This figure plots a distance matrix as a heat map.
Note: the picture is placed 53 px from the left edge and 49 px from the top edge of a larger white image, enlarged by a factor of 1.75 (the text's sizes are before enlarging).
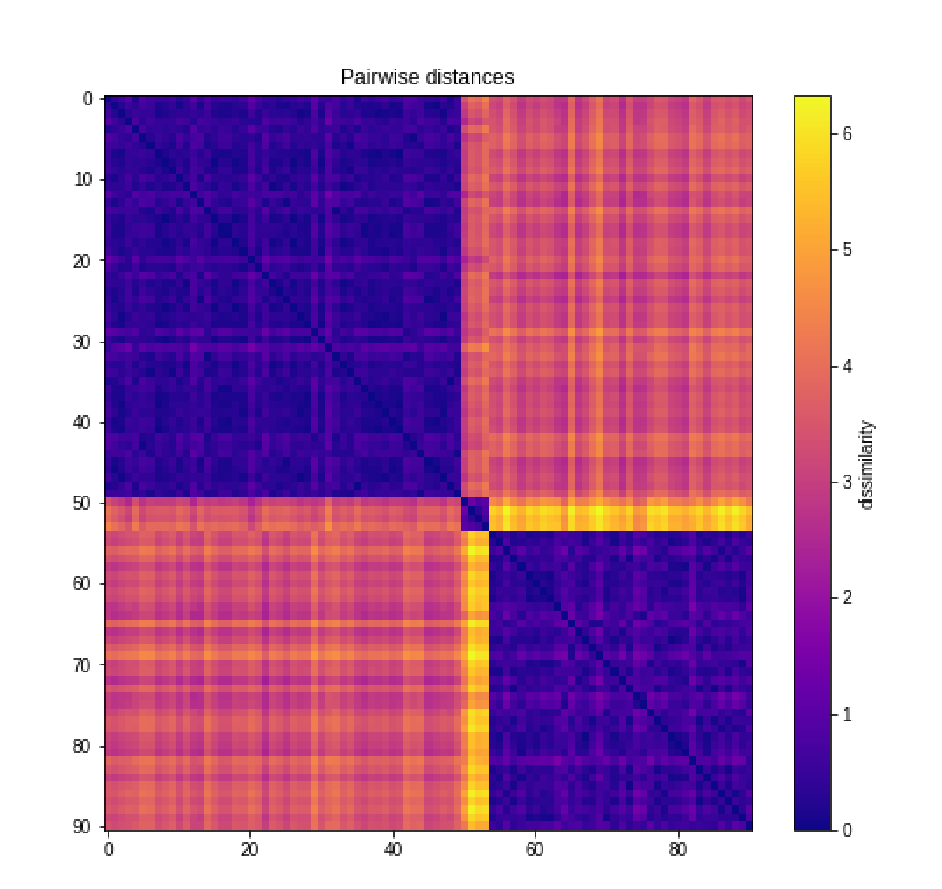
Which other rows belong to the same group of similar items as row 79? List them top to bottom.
54, 55, 56, 57, 58, 59, 60, 61, 62, 63, 64, 65, 66, 67, 68, 69, 70, 71, 72, 73, 74, 75, 76, 77, 78, 80, 81, 82, 83, 84, 85, 86, 87, 88, 89, 90
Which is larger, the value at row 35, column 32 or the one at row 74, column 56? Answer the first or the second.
the second
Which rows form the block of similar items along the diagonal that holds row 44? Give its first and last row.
0 to 49
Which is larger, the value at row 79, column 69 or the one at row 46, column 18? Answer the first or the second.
the first
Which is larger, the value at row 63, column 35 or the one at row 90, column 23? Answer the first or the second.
the second
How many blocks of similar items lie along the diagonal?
3
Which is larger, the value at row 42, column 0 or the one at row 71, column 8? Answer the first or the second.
the second
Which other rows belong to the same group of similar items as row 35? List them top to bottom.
0, 1, 2, 3, 4, 5, 6, 7, 8, 9, 10, 11, 12, 13, 14, 15, 16, 17, 18, 19, 20, 21, 22, 23, 24, 25, 26, 27, 28, 29, 30, 31, 32, 33, 34, 36, 37, 38, 39, 40, 41, 42, 43, 44, 45, 46, 47, 48, 49
